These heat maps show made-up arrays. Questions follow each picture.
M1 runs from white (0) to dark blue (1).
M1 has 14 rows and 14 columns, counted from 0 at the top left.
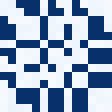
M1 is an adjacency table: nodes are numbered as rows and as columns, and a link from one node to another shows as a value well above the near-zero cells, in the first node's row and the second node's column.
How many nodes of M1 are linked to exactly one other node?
0
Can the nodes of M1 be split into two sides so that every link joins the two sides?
yes
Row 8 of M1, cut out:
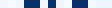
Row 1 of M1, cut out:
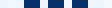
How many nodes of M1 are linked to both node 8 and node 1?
5
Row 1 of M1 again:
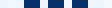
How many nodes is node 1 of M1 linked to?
6
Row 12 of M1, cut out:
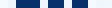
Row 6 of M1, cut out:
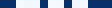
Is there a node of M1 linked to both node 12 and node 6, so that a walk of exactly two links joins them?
no
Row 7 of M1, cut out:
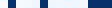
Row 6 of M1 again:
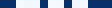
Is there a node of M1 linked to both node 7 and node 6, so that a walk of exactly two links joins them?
yes
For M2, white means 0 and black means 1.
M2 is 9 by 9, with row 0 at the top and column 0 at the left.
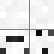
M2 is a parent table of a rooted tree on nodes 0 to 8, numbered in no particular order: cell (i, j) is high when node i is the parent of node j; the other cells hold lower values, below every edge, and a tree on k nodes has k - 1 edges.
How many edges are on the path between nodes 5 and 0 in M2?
2
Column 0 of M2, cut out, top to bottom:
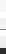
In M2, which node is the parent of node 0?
8
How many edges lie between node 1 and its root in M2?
2
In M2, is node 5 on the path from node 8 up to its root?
yes
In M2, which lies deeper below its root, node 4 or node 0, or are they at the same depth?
the same depth
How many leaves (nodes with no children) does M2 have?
6
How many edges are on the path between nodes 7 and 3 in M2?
4
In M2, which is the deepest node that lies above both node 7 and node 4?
8
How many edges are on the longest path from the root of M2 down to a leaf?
2
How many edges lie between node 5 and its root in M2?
0
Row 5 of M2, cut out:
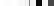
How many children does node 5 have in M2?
2
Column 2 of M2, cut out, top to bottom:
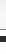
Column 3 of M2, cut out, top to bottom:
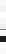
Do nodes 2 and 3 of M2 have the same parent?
yes
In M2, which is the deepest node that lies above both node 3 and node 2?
6
